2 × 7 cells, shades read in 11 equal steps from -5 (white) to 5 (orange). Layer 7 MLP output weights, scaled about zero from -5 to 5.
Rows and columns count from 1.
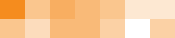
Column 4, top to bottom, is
1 1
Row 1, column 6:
-3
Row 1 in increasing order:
-3 -3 0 0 1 2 5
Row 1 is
5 0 2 1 0 -3 -3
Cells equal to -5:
1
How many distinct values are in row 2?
5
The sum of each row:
2 -7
